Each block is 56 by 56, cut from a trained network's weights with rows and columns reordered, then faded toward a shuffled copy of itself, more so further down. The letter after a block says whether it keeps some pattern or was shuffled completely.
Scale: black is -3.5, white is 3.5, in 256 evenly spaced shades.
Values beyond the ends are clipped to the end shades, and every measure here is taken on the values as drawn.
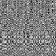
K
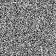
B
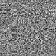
K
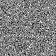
B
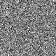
B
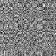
K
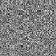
K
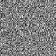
K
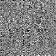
K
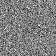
B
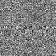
K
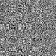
K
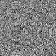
K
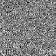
K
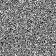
B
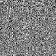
K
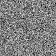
B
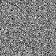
K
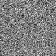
K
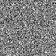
K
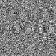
K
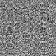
K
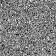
B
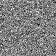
B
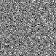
K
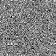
K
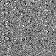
K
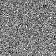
K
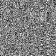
K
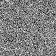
B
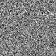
K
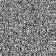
K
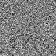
K
